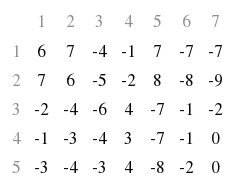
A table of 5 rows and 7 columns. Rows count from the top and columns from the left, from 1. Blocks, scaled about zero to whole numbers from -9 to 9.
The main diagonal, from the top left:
6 6 -6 3 -8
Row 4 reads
-1 -3 -4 3 -7 -1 0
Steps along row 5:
down up up down up up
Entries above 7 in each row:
0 1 0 0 0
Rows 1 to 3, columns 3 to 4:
-4 -1 | -5 -2 | -6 4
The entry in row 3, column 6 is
-1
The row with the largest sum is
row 1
